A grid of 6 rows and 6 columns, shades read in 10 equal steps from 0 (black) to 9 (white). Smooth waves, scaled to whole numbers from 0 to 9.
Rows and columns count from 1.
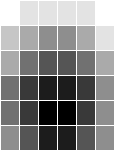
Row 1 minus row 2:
2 2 3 3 2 1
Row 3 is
6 4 3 3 4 6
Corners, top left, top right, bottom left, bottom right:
9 9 5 5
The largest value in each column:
9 8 8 8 8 9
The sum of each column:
35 25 18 18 25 38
